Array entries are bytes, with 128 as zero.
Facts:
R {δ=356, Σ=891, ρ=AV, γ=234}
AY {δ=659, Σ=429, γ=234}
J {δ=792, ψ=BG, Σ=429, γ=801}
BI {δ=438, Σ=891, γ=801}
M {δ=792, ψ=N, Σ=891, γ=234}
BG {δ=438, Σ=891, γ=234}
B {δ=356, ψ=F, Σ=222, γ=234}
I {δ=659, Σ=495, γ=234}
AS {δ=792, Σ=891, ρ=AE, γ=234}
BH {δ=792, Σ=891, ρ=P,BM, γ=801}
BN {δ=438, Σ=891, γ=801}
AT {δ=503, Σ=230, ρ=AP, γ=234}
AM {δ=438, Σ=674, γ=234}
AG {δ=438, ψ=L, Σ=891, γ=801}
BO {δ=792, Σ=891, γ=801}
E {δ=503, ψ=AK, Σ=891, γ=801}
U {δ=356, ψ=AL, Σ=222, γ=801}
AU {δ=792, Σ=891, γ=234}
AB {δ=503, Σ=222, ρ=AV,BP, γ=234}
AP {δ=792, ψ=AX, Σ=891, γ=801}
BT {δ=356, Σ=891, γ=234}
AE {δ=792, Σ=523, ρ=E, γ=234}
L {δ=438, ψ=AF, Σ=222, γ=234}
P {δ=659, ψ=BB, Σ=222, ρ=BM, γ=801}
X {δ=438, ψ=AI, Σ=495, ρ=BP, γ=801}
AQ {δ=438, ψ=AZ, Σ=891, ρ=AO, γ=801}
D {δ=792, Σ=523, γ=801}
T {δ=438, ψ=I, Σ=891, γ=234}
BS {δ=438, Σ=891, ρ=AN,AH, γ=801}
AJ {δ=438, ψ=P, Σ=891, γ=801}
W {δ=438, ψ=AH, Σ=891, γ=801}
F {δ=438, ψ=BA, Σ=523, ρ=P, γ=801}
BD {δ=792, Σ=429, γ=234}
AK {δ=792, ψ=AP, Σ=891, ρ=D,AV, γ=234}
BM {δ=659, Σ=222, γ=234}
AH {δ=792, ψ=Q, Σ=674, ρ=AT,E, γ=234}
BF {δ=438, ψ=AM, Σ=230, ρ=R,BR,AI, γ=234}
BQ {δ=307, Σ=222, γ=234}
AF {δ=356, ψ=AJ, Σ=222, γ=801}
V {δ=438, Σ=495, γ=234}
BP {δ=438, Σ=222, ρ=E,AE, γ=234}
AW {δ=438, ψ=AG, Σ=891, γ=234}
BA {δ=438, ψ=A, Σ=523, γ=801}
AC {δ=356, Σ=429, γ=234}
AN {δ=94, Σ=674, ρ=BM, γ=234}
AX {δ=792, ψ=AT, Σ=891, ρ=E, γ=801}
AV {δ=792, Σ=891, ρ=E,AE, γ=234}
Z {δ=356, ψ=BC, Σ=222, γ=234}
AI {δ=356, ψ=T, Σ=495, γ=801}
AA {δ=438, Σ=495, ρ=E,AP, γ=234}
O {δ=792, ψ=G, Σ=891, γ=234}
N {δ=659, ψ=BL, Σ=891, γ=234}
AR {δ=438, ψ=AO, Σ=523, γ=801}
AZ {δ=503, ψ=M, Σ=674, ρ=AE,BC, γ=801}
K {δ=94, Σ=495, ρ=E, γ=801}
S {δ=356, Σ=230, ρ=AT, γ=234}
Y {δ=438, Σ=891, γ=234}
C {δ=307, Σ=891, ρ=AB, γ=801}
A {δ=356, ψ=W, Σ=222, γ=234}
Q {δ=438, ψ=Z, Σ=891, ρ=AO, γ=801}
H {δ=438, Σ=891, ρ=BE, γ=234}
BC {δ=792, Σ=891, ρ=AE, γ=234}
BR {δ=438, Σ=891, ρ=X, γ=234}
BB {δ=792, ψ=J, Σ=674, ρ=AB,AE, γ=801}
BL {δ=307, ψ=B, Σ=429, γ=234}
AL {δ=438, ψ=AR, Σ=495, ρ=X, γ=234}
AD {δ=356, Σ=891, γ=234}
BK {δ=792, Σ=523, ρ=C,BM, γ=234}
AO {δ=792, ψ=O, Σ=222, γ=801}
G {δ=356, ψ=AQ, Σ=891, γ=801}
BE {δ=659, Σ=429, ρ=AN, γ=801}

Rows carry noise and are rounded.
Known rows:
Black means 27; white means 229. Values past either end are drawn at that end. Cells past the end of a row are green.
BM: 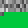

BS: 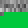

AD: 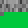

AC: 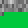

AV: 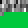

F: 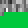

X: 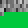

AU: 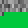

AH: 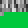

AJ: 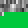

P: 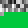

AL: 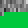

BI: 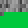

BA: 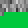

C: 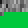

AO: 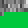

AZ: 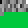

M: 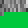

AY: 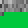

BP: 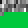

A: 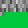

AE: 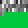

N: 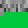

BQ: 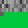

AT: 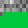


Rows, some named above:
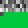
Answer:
AN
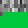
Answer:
K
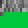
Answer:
BR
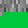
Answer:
T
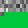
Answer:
BM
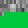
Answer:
J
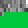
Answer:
AQ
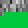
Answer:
W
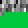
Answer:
AV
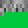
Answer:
Q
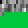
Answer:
BC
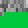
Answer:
AR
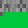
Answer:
H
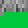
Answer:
Z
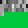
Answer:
BB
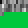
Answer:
BC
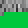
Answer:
BL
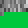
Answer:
M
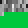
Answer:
BB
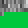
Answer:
AO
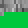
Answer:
AP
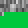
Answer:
AG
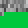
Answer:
AR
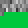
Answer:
BA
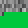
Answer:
AM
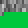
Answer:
R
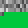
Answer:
BM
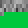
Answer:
Q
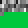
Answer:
BP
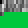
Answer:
AB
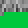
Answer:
B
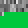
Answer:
L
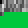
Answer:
AB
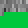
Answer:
BF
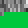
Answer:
O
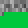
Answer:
S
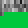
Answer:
AA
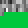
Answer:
F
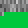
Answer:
AW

